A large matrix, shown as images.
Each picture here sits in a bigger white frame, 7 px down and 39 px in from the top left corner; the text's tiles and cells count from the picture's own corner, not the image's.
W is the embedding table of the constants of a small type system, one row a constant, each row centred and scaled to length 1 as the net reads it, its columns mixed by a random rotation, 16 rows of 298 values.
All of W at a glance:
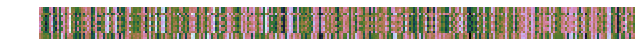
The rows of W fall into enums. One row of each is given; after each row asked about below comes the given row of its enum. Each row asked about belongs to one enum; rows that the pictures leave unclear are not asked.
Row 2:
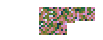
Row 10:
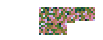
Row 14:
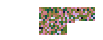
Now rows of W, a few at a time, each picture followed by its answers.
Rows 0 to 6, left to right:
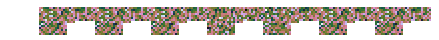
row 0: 2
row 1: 2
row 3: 14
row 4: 10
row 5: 2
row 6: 2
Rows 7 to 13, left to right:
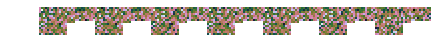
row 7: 10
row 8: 10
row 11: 10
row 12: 2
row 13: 14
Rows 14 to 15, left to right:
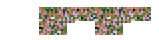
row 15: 14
